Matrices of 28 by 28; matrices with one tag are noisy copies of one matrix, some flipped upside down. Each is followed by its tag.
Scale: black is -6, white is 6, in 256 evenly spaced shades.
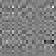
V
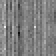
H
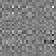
V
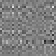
V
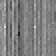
H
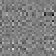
V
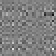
V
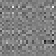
V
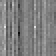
H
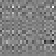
V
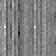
H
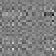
V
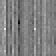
H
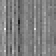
H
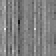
H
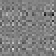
V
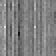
H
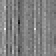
H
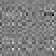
V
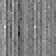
H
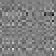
V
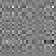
V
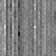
H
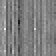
H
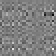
V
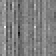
H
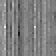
H
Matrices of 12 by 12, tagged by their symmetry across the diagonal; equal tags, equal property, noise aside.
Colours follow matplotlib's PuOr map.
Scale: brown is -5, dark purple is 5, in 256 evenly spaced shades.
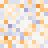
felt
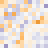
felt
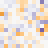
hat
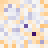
felt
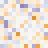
felt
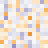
hat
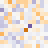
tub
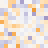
tub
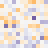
hat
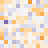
hat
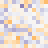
hat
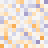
tub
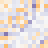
felt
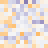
hat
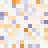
tub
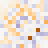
felt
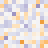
felt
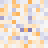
hat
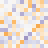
tub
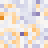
hat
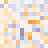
tub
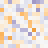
tub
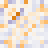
felt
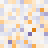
tub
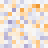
tub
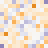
felt
